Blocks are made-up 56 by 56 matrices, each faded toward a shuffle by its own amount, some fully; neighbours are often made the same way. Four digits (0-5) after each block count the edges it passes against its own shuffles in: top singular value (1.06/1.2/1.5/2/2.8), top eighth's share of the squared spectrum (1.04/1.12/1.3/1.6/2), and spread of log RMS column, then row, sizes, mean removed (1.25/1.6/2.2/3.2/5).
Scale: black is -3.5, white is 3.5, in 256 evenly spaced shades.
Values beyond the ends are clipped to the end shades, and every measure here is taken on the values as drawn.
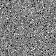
1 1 0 0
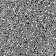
0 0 0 0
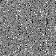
0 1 2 0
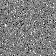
0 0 1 0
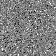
0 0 0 0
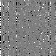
4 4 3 1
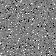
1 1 0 0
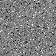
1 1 0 0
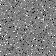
0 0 0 0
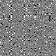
4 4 2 1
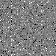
3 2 1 0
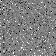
2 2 0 0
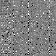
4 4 2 1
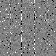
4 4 2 0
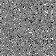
3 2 1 0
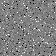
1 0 0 0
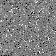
1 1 0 0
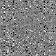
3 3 2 1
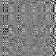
5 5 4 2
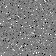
1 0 0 0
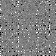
2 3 2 2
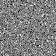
0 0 0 0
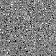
3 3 0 0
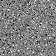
0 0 0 0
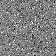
1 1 0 0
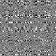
4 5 2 3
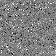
0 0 0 0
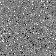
1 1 0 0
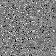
2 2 0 1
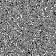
1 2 0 0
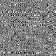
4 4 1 2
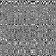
4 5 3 3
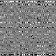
4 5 2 3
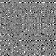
4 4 2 3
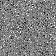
2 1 0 0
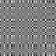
5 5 4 4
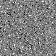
1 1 0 0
